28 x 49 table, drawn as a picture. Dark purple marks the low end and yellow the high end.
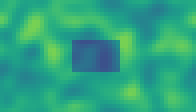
Average level on the scale: 60%. Odd patch: lower, in the centre. Ninth with the highest average: top left. Roughest part: centre. Ninth with the lowest average: centre. Calmest part: bottom left.
